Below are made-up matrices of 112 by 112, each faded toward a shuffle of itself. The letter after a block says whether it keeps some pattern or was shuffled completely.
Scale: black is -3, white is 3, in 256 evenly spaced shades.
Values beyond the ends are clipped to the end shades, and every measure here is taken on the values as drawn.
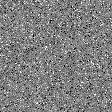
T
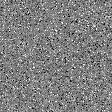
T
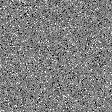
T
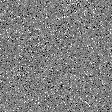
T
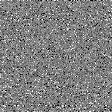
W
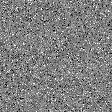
T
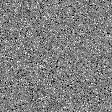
T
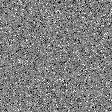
T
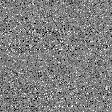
W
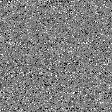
W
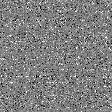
W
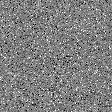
T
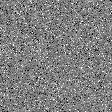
T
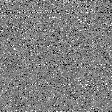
W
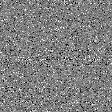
W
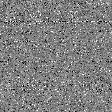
W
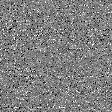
W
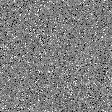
T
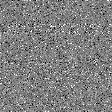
W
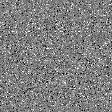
W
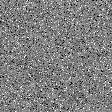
T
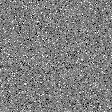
T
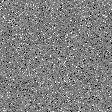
T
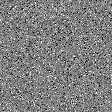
T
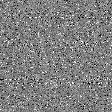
W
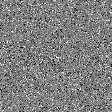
W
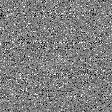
W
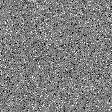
T
